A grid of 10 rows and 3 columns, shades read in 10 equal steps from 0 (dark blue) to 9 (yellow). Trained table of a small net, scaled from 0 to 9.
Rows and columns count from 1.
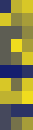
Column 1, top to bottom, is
1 8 3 3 3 0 8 7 2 2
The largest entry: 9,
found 2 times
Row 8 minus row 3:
4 4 4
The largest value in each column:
8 9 9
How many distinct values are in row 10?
3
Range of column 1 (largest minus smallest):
8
